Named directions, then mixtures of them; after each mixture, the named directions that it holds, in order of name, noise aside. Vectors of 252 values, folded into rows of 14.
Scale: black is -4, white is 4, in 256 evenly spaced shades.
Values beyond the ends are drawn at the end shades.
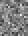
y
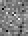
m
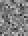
y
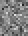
m, y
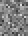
y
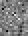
m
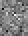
m, y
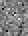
m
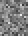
y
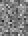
m, y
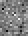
m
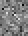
m, y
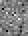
m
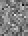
m, y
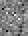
m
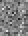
m, y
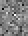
m, y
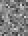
y
